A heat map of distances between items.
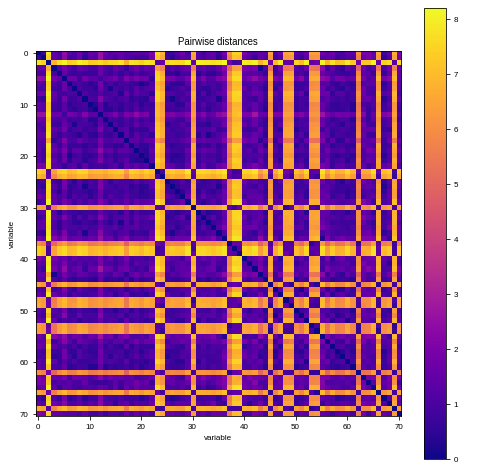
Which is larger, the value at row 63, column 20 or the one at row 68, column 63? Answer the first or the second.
the second
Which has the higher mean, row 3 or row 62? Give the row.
62
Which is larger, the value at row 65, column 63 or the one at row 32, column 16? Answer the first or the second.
the first
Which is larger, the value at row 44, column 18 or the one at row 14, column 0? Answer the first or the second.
the second
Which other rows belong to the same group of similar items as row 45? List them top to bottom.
2, 23, 24, 30, 37, 38, 39, 48, 49, 53, 54, 62, 66, 69
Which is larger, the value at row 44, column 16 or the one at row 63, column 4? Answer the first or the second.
the second
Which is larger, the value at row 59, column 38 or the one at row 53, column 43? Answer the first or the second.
the first
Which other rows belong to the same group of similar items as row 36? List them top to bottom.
0, 1, 3, 4, 5, 6, 7, 8, 9, 10, 11, 12, 13, 14, 15, 16, 17, 18, 19, 20, 21, 22, 25, 26, 27, 28, 29, 31, 32, 33, 34, 35, 40, 41, 42, 43, 44, 46, 47, 50, 51, 52, 55, 56, 57, 58, 59, 60, 61, 63, 64, 65, 67, 68, 70
